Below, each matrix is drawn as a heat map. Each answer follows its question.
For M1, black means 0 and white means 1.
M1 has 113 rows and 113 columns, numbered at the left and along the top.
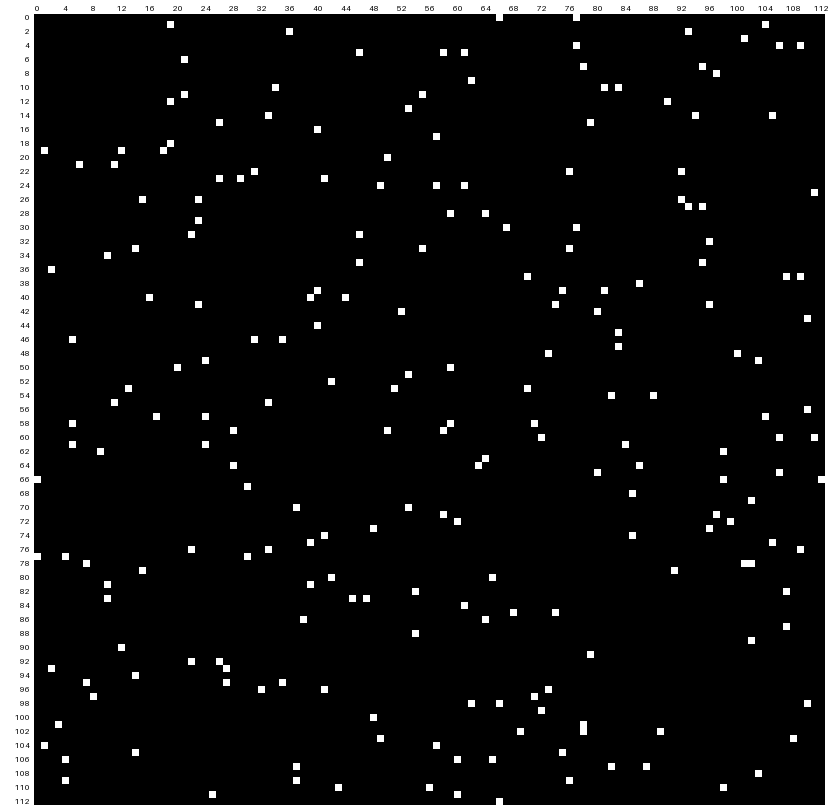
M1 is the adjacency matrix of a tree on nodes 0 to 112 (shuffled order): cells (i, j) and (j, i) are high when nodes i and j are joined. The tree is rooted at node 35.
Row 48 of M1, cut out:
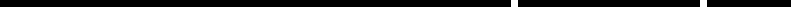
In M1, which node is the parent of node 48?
73
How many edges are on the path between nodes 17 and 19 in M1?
4
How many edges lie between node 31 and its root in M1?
2
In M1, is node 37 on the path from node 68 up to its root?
no
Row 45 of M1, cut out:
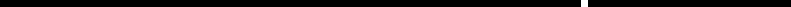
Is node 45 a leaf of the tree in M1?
yes
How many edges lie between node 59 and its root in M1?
4
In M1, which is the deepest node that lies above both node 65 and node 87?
109
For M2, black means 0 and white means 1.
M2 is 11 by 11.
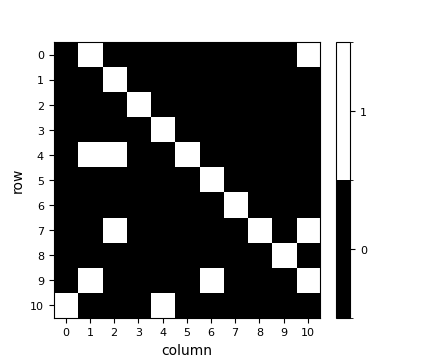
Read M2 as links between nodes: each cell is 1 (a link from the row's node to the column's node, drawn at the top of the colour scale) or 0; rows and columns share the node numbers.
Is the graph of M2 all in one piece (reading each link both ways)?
yes
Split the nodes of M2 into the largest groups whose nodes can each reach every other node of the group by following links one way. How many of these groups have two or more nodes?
1
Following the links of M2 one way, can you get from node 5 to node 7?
yes
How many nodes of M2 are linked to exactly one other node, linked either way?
0
